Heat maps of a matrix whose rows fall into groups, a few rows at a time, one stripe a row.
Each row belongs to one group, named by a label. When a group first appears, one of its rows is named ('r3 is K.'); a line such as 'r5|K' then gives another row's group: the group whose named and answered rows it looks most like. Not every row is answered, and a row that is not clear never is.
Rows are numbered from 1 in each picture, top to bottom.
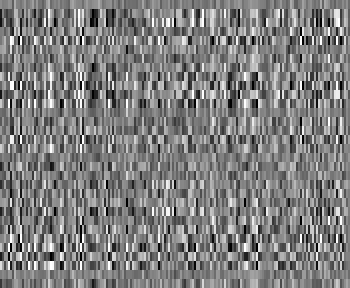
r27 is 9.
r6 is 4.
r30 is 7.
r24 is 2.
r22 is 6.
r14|6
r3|2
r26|4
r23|4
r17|7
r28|7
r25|6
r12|7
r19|4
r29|4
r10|9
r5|9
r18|6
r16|9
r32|2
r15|6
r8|2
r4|6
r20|7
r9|7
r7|6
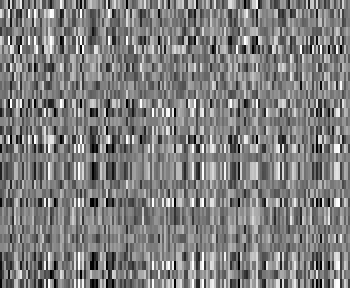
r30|2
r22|4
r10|6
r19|2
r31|4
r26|4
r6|9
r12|4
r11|7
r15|2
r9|6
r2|7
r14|4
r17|2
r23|2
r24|6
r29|2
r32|2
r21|7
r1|4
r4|2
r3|7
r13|2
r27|6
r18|6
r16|7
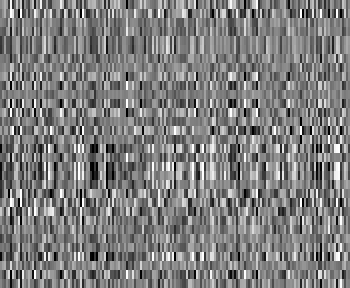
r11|6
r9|4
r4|7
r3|7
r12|7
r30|4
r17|2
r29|2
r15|9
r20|2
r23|9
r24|7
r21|2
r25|6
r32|6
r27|2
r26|6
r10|7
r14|6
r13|4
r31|7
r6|2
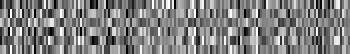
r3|7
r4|4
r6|4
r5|2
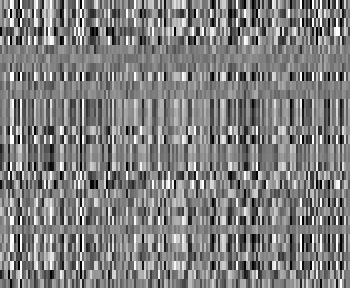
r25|9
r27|9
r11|4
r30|9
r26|4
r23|9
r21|2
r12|9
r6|6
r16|9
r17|4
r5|7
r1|9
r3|9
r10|4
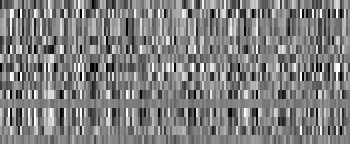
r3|4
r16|6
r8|2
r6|4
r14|7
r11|7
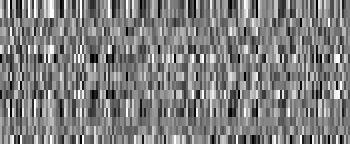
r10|6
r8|6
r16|9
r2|7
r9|4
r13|7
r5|9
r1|7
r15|6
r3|6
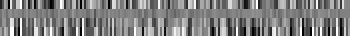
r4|9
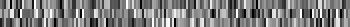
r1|7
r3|2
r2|9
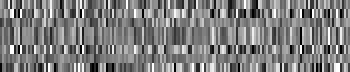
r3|2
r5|6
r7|6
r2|9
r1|7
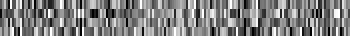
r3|4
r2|2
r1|4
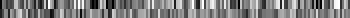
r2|4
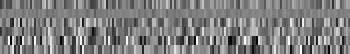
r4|2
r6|9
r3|6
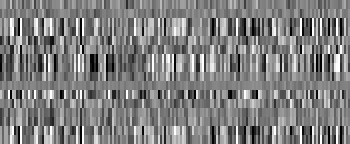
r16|9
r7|2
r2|6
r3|9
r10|6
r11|7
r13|4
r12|6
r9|2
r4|9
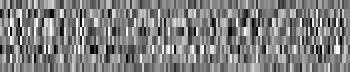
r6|2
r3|9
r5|9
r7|4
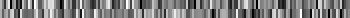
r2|9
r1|7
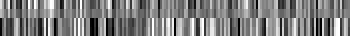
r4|2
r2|7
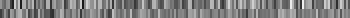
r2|4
